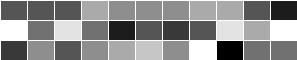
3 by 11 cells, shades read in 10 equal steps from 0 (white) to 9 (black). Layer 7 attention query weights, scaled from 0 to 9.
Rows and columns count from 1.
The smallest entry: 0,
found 3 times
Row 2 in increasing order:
0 0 1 1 3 5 5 6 6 7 8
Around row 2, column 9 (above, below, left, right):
3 9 6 3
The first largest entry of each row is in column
11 5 9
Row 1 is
6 6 6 3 4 4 4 3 3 6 8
